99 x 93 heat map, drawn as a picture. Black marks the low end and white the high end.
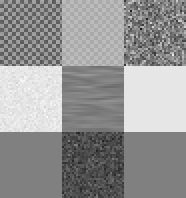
The table splits into 3 rows of 3 panels. Panel 1,1: middling, checkered, strong in contrast. Panel 1,2: high, checkered, faint in contrast. Panel 1,3: middling, fine-grained, strong in contrast. Panel 2,1: very high, fine-grained, faint in contrast. Panel 2,2: middling, streaked across, faint in contrast. Panel 2,3: very high, flat. Panel 3,1: middling, flat. Panel 3,2: low, fine-grained. Panel 3,3: middling, flat.
